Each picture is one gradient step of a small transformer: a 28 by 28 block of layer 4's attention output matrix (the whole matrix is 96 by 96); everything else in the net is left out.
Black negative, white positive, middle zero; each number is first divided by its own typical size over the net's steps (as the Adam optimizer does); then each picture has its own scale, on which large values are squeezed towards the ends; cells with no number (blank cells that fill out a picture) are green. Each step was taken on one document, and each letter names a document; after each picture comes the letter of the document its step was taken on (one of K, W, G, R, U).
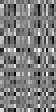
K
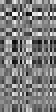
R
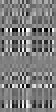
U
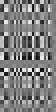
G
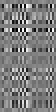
U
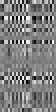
U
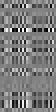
U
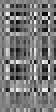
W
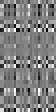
K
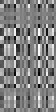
K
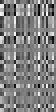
K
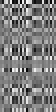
R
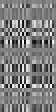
U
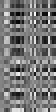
W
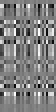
K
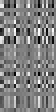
K
